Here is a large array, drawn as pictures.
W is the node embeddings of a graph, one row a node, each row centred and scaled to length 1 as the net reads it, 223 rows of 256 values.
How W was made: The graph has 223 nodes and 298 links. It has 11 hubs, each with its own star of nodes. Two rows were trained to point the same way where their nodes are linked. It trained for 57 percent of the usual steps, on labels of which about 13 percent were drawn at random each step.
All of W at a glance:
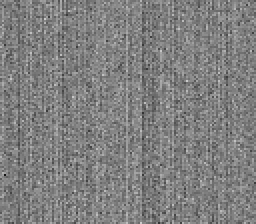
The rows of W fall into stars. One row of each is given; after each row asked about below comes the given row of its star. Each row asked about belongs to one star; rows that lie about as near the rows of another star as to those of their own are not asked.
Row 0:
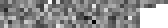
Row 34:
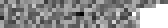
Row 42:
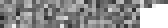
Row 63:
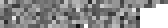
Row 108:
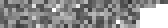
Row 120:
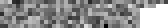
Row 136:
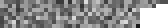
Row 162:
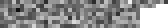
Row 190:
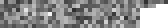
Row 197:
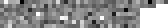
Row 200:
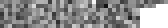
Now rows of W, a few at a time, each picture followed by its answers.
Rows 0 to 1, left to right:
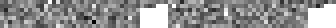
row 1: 136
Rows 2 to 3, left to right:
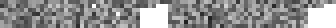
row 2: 108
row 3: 108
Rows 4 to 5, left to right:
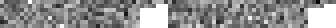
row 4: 197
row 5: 34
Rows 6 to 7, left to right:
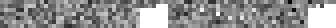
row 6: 120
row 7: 197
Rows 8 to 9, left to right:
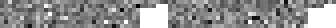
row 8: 42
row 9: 0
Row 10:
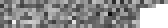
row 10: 108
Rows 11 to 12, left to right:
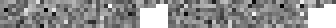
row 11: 200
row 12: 190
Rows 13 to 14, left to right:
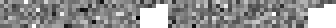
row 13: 63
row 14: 63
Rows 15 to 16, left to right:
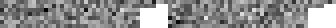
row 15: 120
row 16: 34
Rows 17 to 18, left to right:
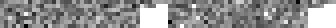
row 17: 162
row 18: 120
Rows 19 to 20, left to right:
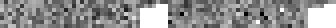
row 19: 34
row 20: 120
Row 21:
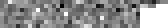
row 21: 162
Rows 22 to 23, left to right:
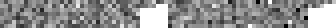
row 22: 108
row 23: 42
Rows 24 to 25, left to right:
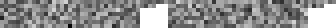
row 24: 200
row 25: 108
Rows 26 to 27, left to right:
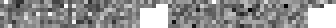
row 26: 197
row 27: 63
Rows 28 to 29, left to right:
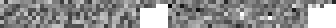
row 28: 63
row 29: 197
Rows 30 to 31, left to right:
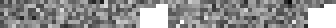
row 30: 120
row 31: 136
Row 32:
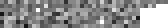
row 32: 42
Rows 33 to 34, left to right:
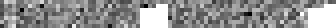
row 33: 108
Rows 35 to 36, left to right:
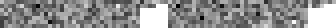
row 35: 197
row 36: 42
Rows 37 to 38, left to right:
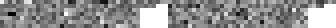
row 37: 120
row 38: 190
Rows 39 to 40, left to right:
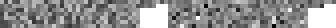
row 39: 34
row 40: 120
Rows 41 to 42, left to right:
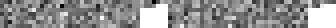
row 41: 162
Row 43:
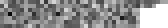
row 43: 120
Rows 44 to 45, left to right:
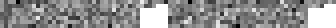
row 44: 190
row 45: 197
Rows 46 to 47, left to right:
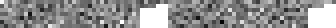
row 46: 120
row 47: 162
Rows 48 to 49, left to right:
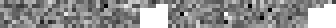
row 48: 0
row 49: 136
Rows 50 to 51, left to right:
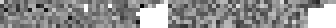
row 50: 200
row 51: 63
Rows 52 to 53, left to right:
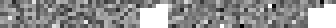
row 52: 120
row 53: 63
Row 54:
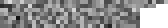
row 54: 108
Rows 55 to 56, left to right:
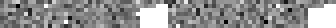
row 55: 200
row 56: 200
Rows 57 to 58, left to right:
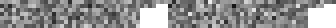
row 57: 190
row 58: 200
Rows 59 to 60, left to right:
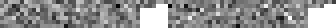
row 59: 63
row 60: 197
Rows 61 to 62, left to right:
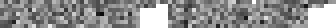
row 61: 34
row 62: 200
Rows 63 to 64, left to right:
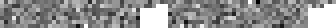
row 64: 42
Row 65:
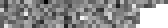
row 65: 0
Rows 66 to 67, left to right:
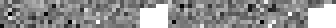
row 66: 34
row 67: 63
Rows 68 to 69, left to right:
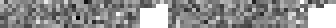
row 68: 63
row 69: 190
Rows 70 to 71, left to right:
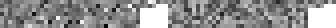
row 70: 162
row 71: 162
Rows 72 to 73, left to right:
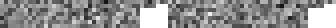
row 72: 63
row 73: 63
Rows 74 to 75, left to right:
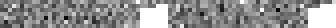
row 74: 0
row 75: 34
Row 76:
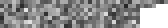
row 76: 200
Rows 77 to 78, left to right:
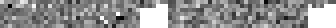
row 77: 136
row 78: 42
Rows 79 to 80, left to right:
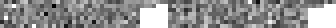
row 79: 34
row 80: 42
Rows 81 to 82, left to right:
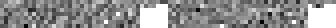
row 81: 63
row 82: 197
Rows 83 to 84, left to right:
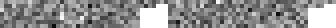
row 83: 108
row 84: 34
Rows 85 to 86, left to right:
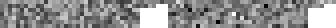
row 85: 108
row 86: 162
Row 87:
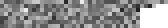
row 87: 42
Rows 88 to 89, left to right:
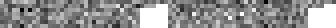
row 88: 108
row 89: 197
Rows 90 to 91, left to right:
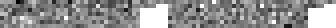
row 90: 197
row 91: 63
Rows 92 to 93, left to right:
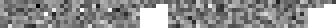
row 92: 190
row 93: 120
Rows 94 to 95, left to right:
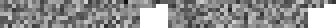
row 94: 0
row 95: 0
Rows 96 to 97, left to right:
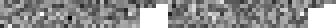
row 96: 197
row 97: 63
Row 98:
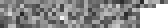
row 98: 108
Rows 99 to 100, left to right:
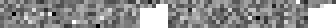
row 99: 197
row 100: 190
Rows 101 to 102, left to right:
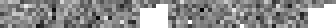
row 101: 120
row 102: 108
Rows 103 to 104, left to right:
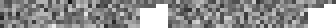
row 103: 42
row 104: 0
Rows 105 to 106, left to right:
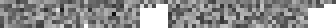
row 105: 197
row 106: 136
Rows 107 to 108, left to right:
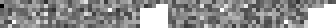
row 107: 190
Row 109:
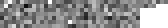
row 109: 136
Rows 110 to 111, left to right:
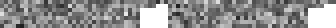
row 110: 0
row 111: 63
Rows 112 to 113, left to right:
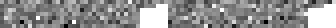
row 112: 34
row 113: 200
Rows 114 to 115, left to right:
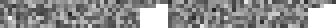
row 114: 108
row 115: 42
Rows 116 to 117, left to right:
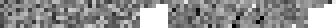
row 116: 42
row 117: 200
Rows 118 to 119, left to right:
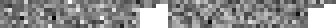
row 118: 120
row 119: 0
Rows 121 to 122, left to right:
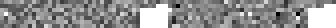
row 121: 0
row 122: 0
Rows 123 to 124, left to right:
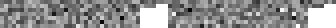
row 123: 162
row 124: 190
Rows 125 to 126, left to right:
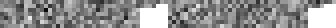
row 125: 120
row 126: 63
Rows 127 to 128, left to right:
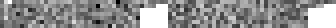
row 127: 108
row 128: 200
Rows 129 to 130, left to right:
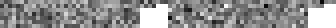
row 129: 108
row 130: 162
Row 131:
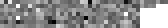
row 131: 42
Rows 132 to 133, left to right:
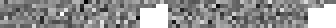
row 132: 63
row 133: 0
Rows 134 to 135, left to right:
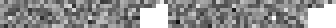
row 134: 63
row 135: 34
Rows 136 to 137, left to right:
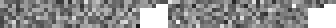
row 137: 136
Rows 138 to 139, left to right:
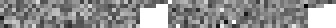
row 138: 0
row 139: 200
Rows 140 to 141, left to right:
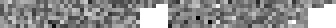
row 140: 108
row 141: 42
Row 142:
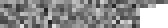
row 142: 200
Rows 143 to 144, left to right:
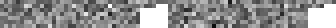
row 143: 0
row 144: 162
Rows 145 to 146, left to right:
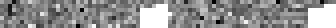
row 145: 34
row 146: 162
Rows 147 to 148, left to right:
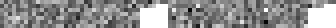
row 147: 42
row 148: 108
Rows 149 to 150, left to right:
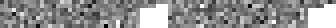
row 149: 120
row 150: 63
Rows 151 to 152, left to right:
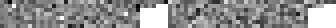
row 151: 42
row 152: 200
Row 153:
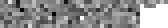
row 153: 162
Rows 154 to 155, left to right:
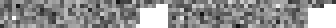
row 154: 108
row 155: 120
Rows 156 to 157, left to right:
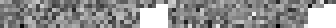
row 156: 0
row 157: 108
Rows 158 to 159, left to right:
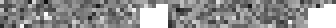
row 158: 190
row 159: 136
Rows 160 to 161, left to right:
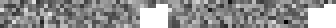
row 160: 190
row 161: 0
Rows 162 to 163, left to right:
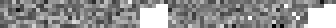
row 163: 0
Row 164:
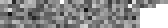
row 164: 120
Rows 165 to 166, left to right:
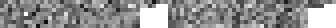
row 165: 162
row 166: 34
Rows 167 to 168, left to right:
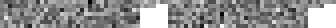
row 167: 108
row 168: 136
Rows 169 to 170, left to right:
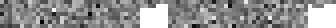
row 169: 190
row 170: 162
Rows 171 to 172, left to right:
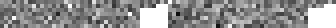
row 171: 136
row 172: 200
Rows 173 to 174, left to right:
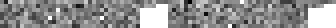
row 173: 136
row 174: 200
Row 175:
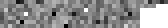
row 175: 200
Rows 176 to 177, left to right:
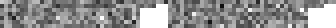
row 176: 197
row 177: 190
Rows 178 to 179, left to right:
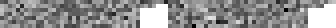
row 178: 162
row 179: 162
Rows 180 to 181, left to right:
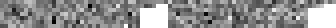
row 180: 0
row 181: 34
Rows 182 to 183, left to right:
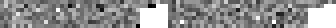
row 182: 136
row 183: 0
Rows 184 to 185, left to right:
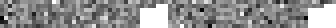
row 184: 34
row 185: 108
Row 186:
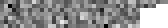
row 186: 0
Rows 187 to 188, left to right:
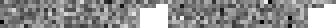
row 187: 120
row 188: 63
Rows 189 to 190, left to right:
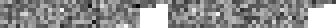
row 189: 120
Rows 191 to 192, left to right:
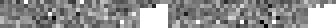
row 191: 120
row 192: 197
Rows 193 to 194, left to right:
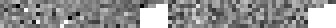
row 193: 200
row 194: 63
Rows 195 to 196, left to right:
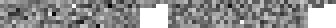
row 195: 197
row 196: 63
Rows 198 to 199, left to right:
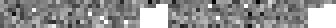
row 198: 197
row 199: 190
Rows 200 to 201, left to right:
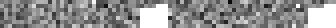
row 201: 162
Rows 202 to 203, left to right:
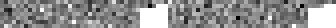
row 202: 136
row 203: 200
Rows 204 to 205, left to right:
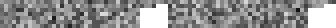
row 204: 120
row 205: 108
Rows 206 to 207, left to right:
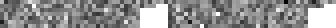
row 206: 136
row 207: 34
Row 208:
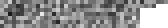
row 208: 197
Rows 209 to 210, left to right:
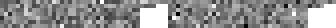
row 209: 42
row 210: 34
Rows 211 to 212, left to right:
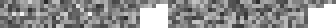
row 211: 162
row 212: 162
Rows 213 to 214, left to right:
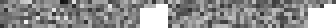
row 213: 162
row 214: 197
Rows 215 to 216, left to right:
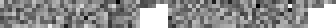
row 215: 34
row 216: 0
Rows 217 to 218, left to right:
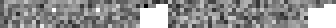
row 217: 108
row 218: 190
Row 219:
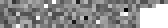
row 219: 34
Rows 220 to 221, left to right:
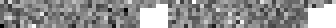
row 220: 34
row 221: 108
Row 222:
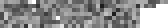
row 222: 197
